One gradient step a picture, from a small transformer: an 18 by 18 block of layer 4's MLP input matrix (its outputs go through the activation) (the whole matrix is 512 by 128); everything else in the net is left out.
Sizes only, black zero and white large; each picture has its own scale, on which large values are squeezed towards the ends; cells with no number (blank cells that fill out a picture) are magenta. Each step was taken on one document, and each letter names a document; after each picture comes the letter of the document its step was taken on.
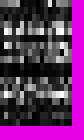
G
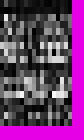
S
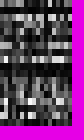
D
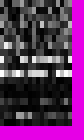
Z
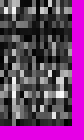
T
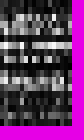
S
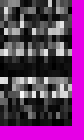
G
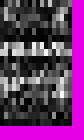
T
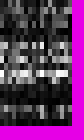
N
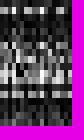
N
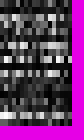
D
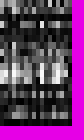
N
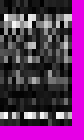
D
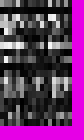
D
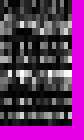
Z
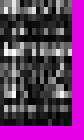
T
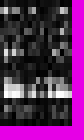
G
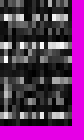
S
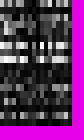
D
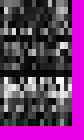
G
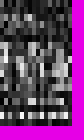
S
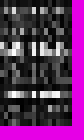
T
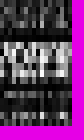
N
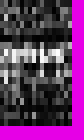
N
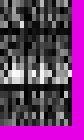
N
